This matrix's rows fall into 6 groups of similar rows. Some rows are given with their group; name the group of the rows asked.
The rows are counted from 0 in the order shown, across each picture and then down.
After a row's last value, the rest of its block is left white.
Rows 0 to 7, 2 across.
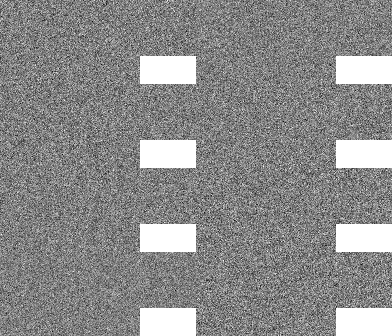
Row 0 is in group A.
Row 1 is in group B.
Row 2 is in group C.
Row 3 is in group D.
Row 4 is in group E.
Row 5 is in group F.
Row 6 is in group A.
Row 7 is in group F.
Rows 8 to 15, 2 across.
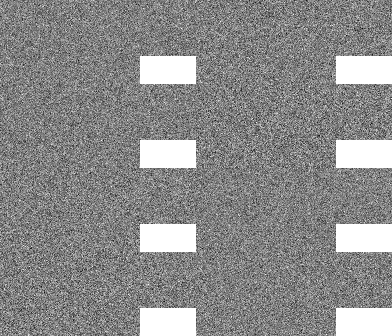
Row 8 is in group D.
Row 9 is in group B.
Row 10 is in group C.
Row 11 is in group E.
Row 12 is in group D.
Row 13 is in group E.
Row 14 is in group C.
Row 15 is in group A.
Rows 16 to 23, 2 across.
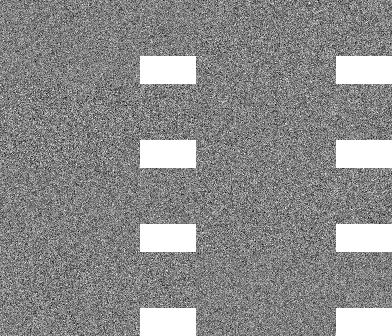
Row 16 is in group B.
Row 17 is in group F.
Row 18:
C
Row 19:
D
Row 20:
E
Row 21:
D
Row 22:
B
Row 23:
C
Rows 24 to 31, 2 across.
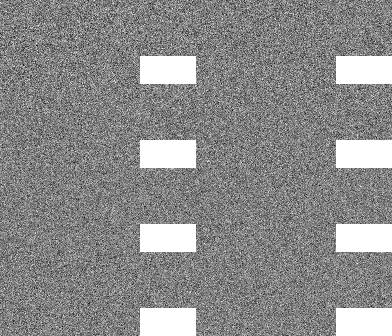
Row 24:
F
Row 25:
E
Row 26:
D
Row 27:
D
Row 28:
A
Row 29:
C
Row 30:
C
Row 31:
E
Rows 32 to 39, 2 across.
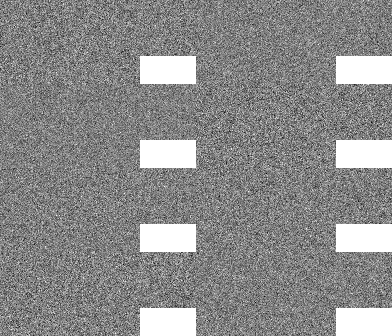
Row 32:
E
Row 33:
A
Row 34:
C
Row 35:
A
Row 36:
C
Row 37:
B
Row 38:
D
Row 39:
D
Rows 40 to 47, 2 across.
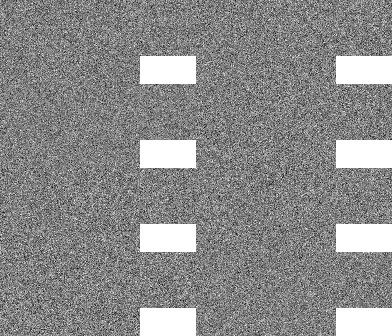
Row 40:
C
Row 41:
D
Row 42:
E
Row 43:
A
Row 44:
E
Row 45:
B
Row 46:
B
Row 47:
A
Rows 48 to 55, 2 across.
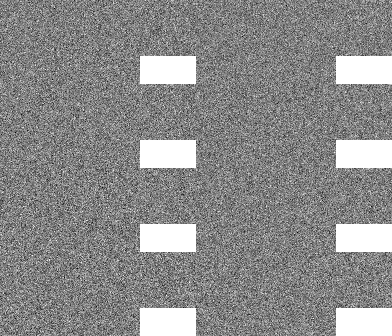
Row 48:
A
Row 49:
D
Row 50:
A
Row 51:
C
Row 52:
E
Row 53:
A
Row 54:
B
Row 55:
F
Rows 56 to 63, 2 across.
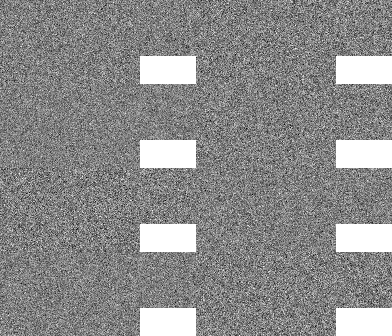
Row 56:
E
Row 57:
C
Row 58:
D
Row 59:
F
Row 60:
C
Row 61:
B
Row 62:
E
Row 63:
D
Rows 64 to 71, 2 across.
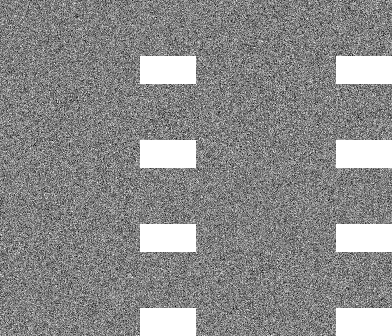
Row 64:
E
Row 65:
F
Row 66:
B
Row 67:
B
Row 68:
E
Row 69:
C
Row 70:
E
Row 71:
B
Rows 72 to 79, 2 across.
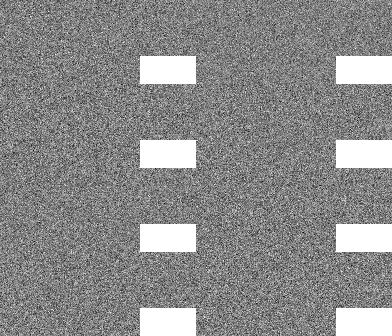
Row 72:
C
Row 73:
A
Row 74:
C
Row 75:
B
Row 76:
C
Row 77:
C
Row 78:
B
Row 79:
F
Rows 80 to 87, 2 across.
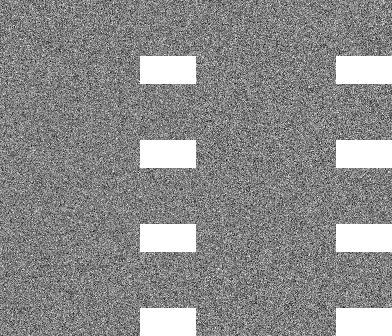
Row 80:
E
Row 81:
D
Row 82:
B
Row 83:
F
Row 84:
F
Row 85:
A
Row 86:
C
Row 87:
E
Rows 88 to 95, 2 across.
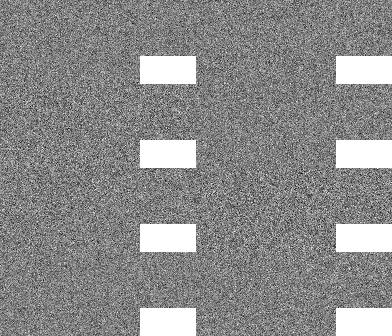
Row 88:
E
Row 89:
C
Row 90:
D
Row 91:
C
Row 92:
F
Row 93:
E
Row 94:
C
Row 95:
D
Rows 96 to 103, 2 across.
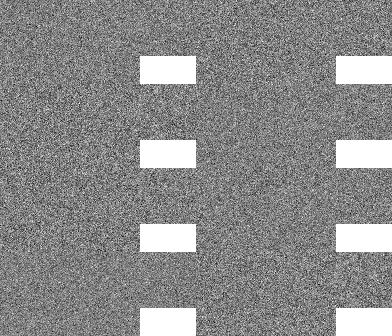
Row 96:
D
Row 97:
F
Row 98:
D
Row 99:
D
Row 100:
C
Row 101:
B
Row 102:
A
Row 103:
D
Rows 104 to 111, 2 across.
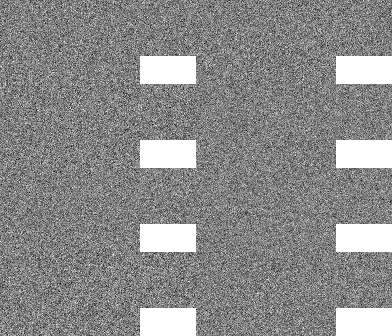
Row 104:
E
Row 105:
A
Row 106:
D
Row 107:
E
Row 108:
D
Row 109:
F
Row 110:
E
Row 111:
C
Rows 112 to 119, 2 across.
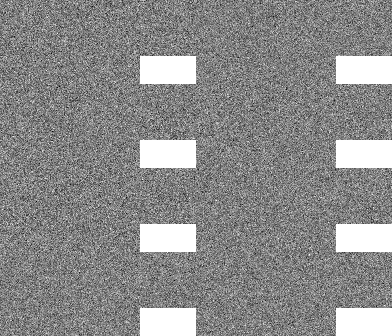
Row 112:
F
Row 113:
B
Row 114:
B
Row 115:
B
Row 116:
B
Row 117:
D
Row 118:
D
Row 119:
F
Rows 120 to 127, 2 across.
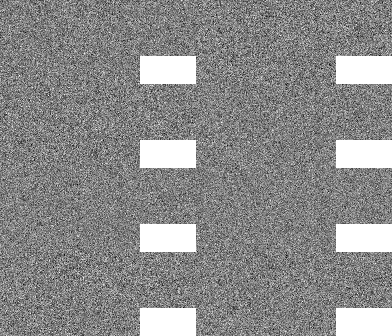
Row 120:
E
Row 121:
B
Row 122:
C
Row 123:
B
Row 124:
B
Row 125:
E
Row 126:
B
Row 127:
B
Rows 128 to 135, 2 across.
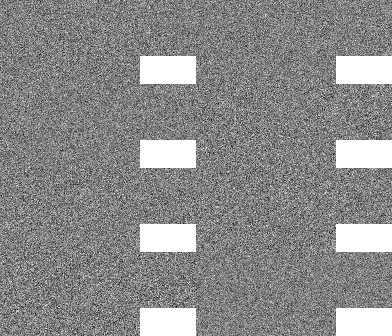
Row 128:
C
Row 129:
E
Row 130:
F
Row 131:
D
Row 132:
B
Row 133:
B
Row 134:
B
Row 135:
E
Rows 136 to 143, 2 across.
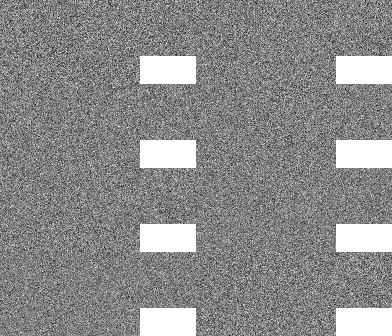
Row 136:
B
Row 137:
D
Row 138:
F
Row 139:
E
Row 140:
D
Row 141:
A
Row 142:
A
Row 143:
D
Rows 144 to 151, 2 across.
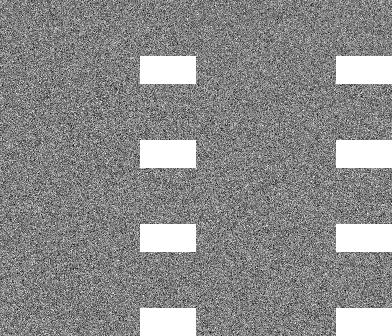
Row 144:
A
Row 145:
C
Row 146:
C
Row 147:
F
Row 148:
F
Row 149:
B
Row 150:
B
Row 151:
E
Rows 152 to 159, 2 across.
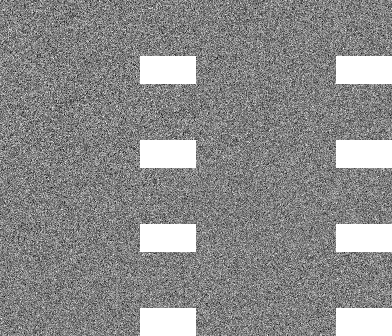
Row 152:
B
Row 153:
C
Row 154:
B
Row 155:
B
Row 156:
C
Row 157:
D
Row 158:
E
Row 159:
F
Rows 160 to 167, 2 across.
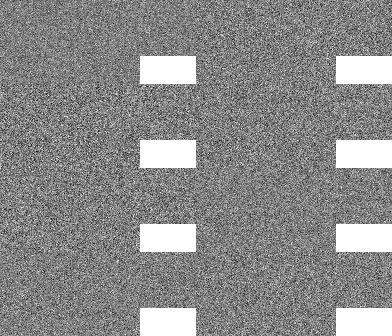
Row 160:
C
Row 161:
A
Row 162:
C
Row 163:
C
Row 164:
B
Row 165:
F
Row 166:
B
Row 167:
E
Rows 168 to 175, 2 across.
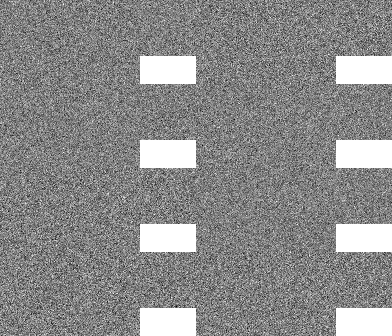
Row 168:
E
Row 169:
D
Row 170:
B
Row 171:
A
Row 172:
A
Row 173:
C
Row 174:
B
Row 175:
A
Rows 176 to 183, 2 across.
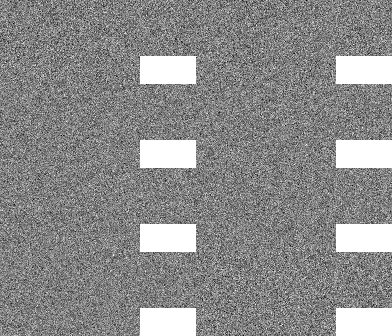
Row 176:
A
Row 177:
B
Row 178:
F
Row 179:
B
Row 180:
F
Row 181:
E
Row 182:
F
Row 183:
D
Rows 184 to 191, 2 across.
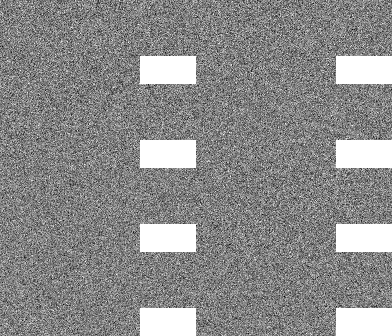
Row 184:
C
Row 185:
A
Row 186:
F
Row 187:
D
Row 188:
B
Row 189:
C
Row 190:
B
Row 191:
F
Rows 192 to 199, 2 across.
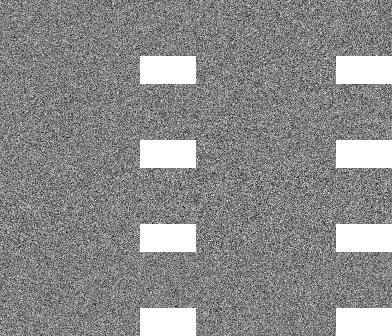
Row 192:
F
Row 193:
A
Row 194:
B
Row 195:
F
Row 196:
F
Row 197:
E
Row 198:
E
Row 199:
C
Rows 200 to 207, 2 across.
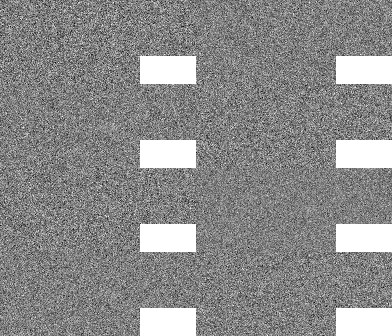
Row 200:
E
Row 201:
E
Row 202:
A
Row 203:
F
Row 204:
C
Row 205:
A
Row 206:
A
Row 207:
F
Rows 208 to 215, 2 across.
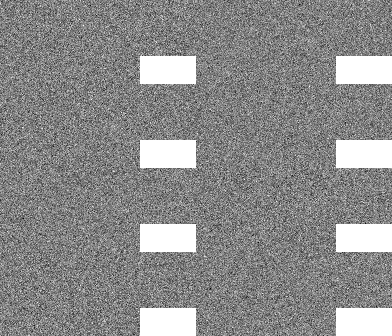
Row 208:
D
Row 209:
A
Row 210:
A
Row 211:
E
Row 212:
F
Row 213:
C
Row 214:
C
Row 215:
F
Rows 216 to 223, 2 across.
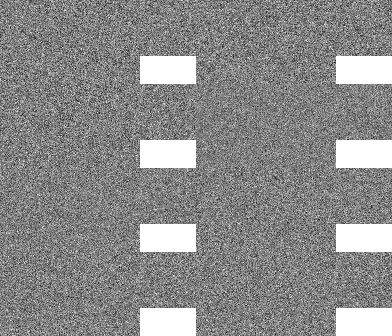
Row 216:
E
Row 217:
B
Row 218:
E
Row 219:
D
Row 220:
D
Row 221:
E
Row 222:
D
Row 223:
D
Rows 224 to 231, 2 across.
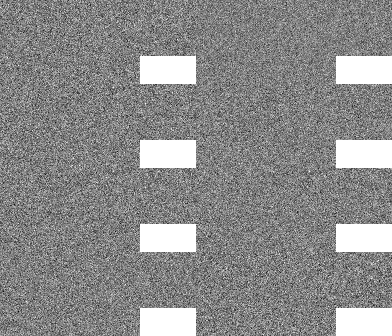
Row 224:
D
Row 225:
D
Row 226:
F
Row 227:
B
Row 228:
F
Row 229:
F
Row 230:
A
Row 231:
D
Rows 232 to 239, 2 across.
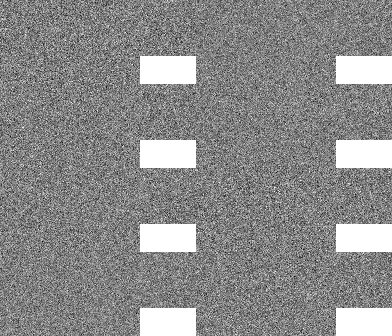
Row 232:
A
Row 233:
D
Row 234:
A
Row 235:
D
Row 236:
D
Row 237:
A
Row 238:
D
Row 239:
A
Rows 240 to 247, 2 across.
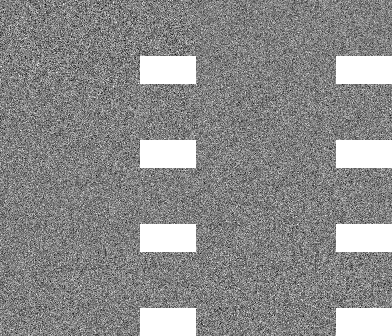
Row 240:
E
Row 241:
C
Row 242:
E
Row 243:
B
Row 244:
C
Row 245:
C
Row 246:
C
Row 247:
C
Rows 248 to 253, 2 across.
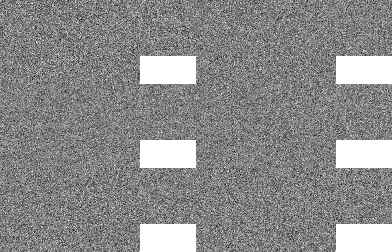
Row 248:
C
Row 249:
C
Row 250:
F
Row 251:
C
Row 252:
C
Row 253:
C
